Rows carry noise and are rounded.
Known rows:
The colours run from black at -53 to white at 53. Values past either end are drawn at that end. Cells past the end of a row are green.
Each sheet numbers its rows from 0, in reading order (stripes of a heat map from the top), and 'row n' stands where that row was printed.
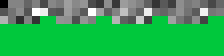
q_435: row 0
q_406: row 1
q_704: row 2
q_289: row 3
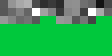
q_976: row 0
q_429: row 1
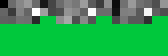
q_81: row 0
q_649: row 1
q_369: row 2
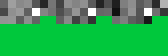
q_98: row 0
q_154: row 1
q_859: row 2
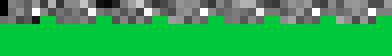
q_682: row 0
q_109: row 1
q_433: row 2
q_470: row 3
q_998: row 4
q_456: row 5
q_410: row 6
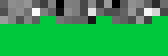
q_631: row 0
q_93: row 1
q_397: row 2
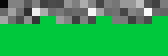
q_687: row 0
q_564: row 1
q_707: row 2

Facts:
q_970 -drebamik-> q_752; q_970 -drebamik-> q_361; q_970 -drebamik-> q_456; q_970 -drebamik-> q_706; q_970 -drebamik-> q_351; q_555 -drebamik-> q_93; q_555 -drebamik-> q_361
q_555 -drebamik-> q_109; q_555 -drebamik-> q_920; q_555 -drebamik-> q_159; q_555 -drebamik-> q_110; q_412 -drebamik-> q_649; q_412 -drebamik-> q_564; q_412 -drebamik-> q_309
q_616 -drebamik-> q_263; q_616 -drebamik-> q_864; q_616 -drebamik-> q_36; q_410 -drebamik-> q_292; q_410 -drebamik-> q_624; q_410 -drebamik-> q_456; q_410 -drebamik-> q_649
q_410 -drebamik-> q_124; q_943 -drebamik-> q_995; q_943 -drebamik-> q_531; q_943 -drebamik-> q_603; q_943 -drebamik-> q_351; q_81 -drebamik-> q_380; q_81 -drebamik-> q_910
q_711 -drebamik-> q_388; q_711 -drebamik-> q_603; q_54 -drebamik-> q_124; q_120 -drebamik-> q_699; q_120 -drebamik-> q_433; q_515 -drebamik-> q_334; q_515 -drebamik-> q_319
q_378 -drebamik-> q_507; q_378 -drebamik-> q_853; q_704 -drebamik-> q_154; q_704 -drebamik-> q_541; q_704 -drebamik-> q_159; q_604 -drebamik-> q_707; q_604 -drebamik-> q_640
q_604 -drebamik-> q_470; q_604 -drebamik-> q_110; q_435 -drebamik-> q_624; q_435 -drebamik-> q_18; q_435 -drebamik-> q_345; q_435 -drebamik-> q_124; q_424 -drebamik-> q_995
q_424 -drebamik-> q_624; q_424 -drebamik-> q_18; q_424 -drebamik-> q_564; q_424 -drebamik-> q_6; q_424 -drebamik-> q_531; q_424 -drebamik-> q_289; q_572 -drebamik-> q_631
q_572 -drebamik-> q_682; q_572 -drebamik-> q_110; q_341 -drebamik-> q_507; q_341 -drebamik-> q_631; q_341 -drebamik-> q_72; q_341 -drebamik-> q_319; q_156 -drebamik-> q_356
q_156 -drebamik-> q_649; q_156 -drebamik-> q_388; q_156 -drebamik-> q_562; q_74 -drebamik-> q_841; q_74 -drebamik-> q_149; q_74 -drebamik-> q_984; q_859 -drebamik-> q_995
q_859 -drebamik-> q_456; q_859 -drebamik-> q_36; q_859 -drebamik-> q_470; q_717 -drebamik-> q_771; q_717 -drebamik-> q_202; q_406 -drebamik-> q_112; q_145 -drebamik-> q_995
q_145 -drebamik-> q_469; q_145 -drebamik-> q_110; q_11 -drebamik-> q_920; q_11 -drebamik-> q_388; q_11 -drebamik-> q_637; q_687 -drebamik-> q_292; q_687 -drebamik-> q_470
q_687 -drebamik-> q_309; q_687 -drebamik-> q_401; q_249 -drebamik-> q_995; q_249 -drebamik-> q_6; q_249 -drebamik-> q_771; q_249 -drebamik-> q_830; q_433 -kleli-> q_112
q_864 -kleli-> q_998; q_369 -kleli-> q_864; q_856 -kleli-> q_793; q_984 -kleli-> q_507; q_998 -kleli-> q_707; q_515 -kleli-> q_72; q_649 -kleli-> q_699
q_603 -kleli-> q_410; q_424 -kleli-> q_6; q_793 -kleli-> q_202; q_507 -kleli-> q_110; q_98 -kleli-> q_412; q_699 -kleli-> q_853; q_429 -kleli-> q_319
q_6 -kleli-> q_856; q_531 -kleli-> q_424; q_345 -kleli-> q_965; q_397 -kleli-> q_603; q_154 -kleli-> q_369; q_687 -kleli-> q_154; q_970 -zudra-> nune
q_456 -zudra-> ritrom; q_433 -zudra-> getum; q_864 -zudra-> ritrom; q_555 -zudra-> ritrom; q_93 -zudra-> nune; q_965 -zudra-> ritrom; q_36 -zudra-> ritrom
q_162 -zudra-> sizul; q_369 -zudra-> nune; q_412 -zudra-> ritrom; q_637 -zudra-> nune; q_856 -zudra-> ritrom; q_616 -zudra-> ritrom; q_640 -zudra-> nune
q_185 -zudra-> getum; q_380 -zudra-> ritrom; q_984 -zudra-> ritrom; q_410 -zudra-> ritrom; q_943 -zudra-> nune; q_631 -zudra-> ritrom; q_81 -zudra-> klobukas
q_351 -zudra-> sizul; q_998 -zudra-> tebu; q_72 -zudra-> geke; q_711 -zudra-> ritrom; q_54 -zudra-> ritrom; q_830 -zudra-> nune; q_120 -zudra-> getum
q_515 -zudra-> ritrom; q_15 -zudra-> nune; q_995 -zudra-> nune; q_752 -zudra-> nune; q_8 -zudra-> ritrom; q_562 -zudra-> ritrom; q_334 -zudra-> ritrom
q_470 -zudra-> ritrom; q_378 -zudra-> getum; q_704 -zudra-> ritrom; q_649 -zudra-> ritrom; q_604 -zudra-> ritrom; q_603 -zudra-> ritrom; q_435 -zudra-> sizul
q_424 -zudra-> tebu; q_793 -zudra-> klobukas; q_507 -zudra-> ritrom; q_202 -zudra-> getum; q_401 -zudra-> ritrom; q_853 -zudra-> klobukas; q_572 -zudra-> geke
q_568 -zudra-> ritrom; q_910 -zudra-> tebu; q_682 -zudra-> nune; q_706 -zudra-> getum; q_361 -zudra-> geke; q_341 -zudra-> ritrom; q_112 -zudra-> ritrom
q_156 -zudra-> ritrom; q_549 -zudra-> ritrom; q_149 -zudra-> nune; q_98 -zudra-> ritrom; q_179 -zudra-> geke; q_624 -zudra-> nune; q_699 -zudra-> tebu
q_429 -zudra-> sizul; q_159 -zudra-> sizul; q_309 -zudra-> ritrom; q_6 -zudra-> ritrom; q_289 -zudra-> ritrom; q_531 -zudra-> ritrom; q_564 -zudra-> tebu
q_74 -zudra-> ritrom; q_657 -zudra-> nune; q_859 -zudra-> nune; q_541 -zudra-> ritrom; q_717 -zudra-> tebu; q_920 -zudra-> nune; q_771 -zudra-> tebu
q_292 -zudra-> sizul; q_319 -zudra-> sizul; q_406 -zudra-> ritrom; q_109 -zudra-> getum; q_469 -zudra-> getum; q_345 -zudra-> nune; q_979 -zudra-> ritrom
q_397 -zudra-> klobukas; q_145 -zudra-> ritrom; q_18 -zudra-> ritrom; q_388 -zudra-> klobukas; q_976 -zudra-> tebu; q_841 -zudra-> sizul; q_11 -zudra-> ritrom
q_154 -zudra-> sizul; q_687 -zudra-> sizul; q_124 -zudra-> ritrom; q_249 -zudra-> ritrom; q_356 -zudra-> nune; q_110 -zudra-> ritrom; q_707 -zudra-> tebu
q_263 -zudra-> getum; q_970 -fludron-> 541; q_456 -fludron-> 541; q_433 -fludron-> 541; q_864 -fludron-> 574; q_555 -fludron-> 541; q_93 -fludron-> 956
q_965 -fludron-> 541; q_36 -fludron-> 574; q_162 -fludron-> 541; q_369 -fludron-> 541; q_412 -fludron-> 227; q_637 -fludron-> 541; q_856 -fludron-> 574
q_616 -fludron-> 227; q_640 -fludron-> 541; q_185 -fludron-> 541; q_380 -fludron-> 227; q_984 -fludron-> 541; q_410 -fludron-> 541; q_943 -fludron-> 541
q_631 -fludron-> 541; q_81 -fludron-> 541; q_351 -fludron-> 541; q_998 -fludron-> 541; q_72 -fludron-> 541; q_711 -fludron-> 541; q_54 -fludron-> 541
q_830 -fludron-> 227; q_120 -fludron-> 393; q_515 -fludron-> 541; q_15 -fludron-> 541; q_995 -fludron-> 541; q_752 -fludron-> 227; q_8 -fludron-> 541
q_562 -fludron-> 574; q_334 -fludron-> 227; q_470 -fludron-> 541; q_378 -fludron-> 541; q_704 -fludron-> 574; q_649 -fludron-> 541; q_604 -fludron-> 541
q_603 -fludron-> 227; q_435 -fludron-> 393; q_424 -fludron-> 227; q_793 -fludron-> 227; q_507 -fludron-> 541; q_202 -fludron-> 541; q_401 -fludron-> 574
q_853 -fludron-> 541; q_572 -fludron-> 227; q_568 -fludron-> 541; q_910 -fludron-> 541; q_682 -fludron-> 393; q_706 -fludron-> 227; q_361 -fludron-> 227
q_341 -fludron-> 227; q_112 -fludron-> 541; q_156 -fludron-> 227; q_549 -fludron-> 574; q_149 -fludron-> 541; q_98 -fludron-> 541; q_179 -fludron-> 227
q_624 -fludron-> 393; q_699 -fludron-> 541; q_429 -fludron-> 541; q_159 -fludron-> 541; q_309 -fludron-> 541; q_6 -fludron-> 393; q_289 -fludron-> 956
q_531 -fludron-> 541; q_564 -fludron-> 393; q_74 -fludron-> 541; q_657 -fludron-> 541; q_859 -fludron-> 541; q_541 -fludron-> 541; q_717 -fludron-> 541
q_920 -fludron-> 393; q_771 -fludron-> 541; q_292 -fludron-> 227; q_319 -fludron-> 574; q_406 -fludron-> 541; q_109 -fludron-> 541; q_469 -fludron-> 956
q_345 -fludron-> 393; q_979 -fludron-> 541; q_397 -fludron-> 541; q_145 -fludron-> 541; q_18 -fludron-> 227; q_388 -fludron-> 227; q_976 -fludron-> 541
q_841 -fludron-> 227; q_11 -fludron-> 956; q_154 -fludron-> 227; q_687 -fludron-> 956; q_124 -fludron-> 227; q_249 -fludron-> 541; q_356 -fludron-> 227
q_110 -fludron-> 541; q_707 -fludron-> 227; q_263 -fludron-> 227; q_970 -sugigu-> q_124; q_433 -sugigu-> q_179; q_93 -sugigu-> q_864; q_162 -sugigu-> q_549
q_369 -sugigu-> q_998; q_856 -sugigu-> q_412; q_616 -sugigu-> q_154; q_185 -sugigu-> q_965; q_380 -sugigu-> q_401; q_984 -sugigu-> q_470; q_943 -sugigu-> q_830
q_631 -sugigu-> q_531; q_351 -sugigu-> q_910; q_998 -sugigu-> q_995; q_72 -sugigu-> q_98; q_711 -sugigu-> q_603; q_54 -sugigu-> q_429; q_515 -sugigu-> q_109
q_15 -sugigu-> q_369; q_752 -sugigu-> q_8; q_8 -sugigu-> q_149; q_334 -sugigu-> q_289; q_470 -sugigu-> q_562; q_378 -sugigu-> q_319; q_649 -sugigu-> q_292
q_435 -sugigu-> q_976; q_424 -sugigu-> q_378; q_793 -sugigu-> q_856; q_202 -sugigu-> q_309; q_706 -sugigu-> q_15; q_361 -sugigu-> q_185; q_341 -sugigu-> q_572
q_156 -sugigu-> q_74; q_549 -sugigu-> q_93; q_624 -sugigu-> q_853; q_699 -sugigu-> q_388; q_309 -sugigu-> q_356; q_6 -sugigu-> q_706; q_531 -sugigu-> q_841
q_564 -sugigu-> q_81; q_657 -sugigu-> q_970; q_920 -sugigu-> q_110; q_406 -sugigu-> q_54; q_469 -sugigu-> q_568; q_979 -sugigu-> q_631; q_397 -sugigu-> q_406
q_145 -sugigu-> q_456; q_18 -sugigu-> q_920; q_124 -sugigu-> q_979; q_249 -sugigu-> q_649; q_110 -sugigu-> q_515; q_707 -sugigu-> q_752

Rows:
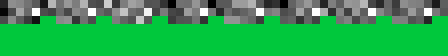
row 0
q_356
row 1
q_334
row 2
q_864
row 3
q_388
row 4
q_910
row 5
q_793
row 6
q_572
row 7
q_841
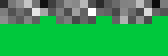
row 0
q_202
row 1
q_179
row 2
q_699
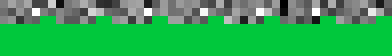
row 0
q_341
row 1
q_469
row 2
q_603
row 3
q_145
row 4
q_6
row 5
q_920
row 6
q_72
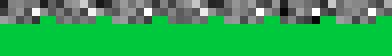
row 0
q_159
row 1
q_185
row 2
q_110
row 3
q_378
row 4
q_112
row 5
q_752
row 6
q_249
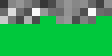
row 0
q_856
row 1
q_515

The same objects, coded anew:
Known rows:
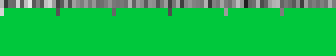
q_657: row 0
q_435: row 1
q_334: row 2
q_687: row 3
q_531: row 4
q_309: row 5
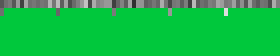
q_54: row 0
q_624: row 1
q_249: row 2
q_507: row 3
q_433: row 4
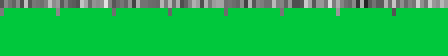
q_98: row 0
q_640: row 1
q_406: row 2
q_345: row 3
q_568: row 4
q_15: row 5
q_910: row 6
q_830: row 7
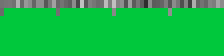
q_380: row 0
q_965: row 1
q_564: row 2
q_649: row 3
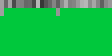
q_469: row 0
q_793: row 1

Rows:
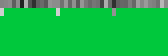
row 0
q_699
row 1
q_202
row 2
q_159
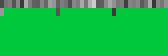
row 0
q_984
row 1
q_319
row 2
q_289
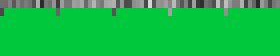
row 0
q_11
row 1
q_154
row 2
q_93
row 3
q_998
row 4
q_707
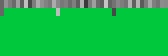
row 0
q_603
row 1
q_109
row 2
q_412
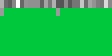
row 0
q_124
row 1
q_853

